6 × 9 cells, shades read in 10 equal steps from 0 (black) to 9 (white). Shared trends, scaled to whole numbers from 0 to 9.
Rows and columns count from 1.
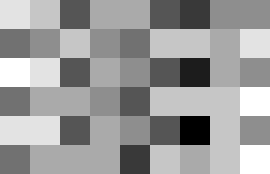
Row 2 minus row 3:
-5 -3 4 -1 -1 4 6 0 3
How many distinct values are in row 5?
6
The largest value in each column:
9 8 7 6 6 7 7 7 9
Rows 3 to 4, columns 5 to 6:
5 3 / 3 7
